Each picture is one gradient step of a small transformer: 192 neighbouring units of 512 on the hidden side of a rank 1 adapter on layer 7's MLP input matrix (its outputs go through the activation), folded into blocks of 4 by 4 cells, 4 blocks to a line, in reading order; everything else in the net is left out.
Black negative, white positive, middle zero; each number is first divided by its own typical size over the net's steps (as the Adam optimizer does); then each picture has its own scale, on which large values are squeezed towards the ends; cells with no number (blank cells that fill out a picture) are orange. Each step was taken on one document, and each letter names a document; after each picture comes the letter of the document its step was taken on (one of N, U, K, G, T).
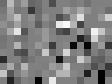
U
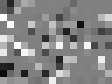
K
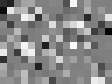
K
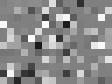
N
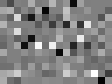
U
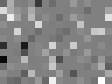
U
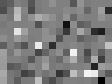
U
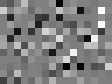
K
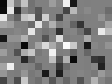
K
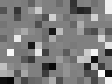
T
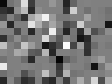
K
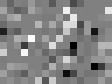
U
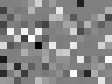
N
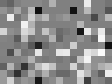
T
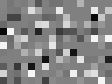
N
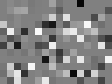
N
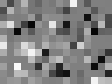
K
